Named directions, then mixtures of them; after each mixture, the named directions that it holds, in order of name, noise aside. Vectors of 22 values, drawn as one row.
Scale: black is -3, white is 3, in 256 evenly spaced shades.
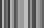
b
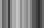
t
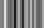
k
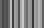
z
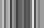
k, t, z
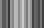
t, z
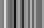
k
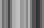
t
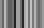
k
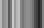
t, z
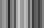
b, k, t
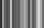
b, t, z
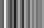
k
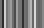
b, k, z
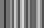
k, z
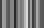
b, k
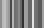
z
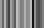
k, t, z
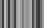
k, t, z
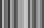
b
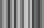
b, k, t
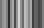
b, k, t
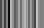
b
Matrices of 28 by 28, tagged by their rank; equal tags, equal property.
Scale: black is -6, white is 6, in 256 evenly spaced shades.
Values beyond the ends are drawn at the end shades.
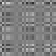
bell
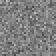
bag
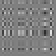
bell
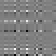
bell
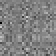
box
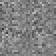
box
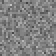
bag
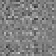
box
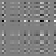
bell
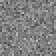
bag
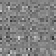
box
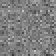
box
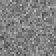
bag
